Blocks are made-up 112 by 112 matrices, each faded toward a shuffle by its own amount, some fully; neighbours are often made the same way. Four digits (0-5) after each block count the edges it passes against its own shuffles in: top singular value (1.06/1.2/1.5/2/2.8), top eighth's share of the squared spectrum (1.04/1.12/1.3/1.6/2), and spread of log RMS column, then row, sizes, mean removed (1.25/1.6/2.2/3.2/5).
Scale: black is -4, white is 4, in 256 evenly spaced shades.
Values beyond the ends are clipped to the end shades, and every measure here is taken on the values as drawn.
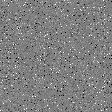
2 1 0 0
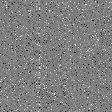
3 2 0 0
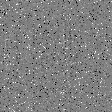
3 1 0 0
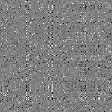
5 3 3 2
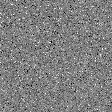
1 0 0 0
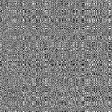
5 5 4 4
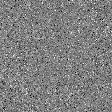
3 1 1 0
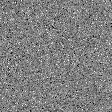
1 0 0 0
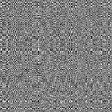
5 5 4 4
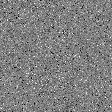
0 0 0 0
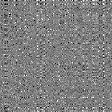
5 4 3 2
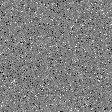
0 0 0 0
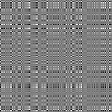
5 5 5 5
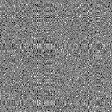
5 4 3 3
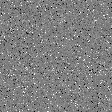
1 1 0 0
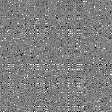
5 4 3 3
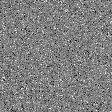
1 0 0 0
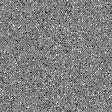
2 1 0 0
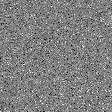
1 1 0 0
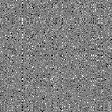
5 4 2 2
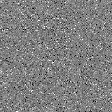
4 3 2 1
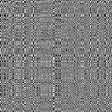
5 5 4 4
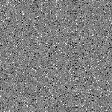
4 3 1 1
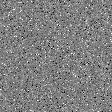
0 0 0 0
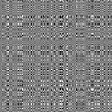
5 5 5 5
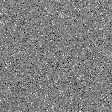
1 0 0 0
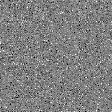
4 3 1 1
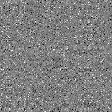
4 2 1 1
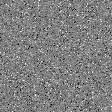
2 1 0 0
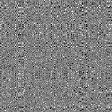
5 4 3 3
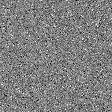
0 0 0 0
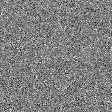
0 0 0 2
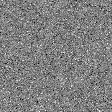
0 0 0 0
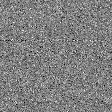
1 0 0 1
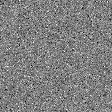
0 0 0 1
